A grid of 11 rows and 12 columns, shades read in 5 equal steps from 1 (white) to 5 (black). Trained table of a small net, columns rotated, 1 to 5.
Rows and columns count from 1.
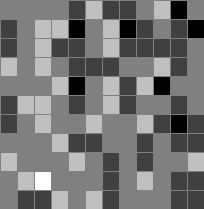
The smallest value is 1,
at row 10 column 3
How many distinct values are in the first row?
4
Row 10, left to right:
3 2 1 3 3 3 4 3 2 3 4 4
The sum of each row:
39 42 41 37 38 37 38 40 35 35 39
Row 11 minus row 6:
-1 2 2 -1 -1 -1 2 -1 0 0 0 1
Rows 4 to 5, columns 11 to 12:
4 3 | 3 3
